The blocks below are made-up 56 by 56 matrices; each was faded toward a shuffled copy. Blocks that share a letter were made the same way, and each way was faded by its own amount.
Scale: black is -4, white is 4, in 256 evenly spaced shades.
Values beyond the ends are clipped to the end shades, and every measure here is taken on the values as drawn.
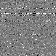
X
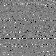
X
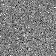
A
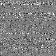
X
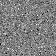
A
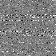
X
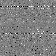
X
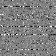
X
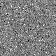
A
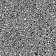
A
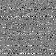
X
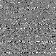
X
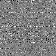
X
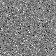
A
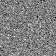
A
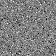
A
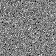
A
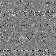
X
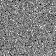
A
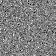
A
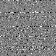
X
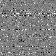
X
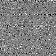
X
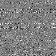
X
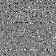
X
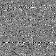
X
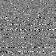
X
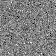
A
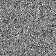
A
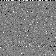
X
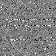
X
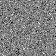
A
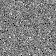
A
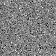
A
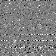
X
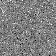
A
